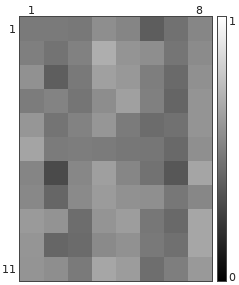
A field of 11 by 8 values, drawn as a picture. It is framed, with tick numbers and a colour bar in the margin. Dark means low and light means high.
The bottom middle is the smoothest part. Upright stripes repeat 2 times across the table. No overall slope runs across the table. On average the colour sits 50% of the way up the scale.
